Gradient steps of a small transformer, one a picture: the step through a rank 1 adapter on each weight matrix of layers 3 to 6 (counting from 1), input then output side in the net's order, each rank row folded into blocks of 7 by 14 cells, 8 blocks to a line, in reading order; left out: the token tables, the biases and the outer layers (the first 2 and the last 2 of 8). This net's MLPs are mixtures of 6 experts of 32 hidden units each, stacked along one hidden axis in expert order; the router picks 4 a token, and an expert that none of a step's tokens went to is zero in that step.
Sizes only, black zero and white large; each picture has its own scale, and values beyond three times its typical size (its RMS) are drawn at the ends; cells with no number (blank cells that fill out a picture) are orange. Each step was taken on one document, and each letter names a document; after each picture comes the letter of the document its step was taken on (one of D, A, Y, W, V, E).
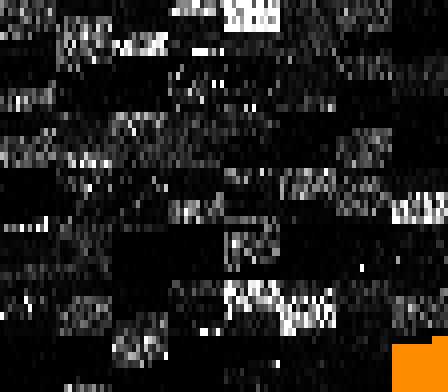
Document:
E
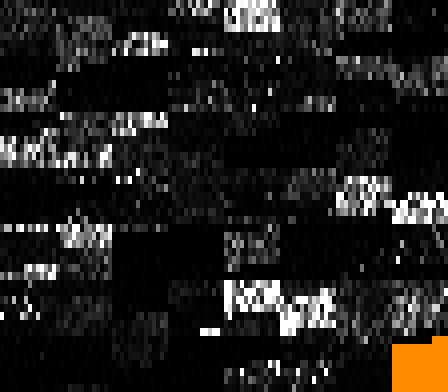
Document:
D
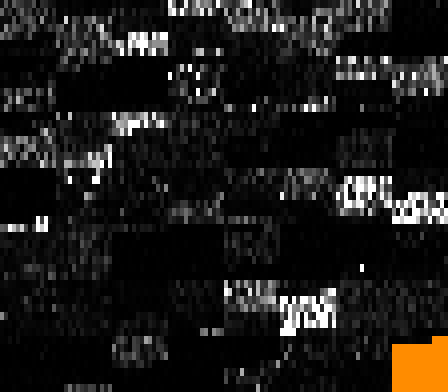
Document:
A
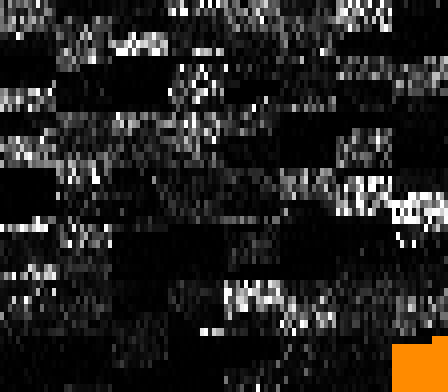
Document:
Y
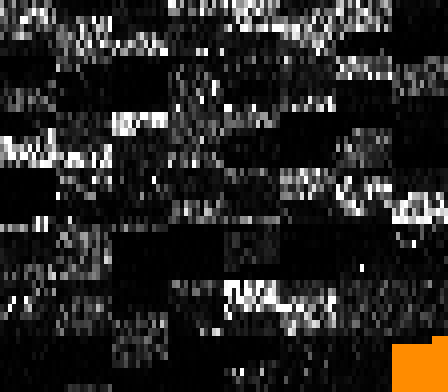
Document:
Y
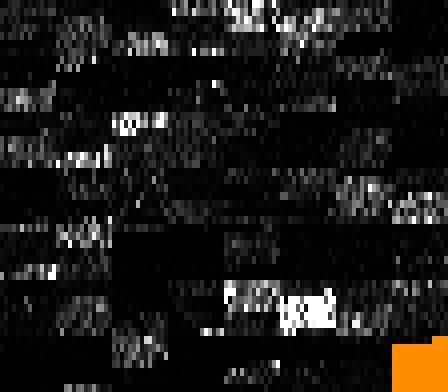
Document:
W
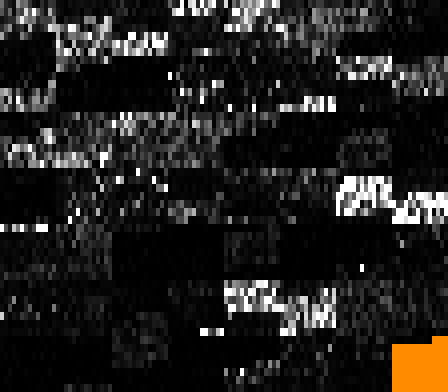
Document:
A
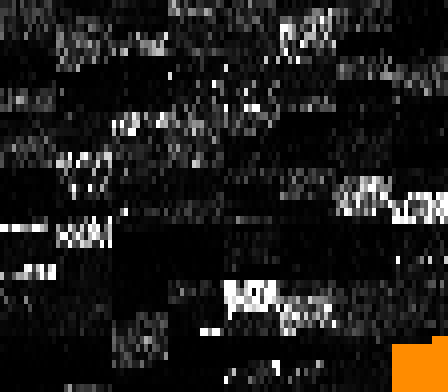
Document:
W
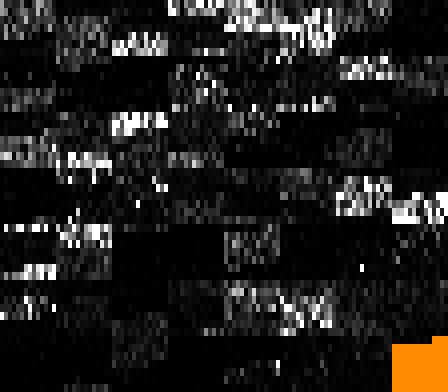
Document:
E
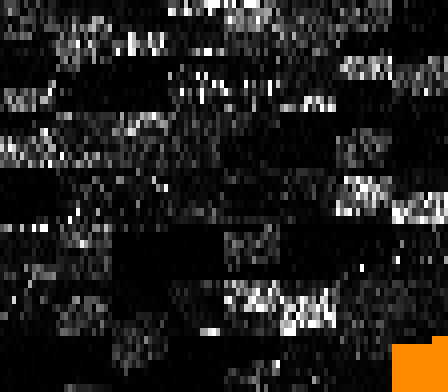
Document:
A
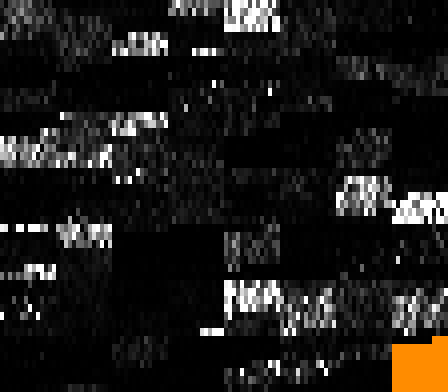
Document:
D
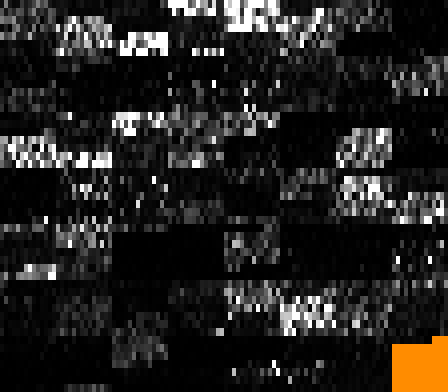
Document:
W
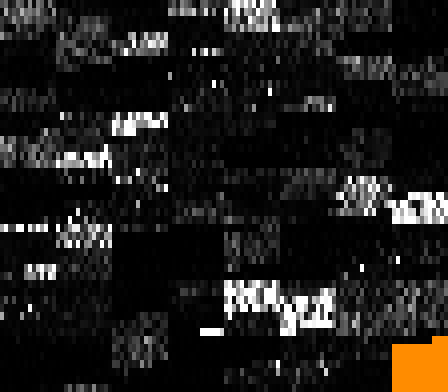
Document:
D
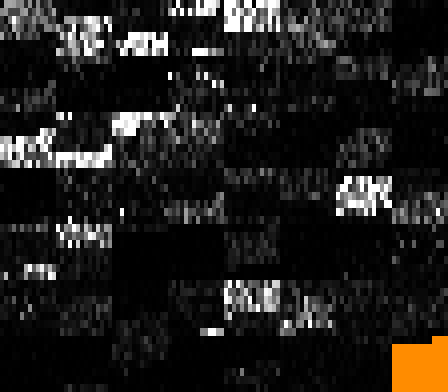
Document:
E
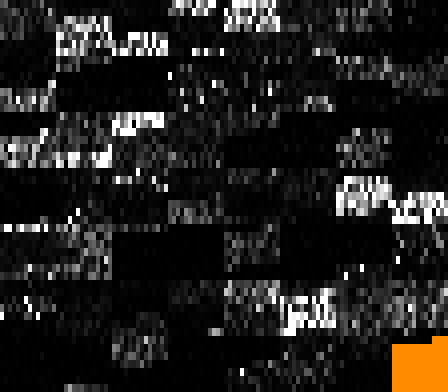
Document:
A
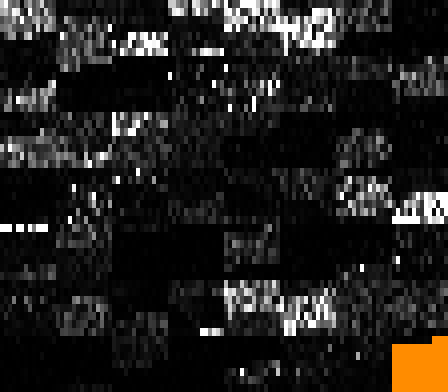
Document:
A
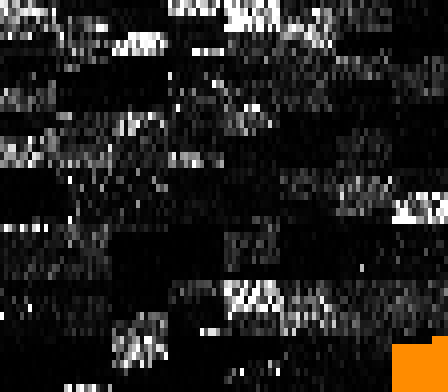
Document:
E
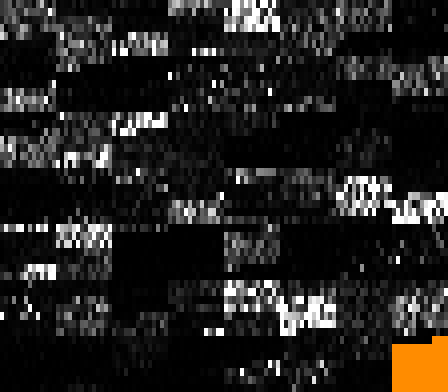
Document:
D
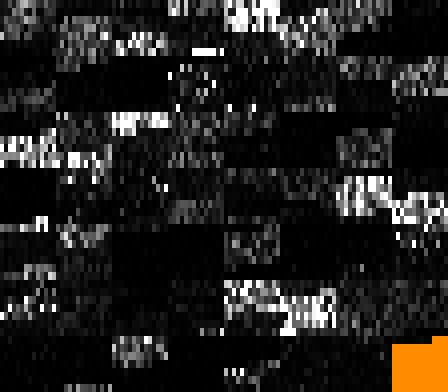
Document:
Y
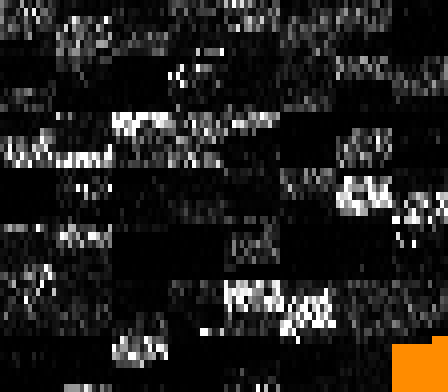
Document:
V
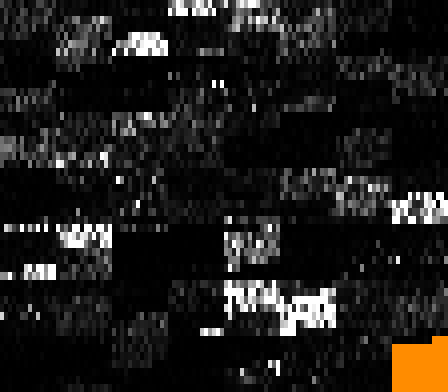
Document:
D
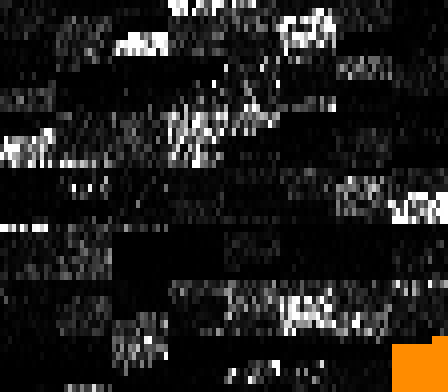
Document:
W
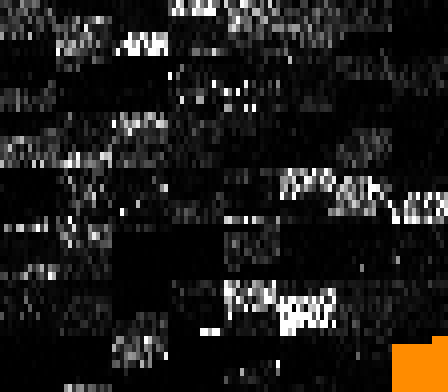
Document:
E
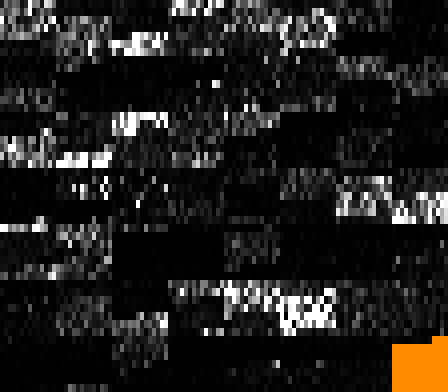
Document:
W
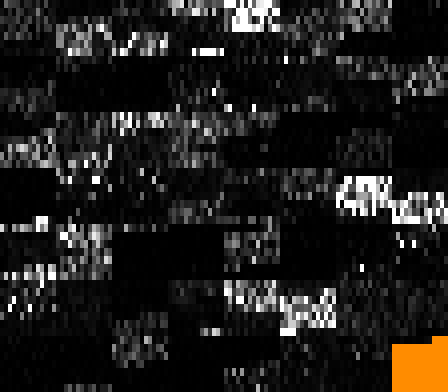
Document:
Y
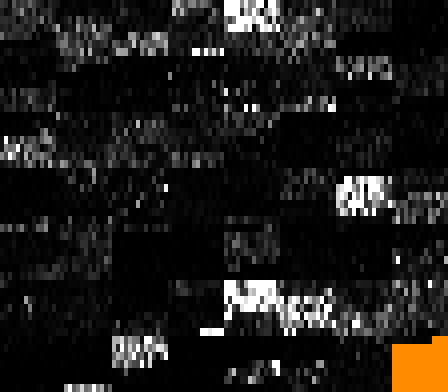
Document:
W
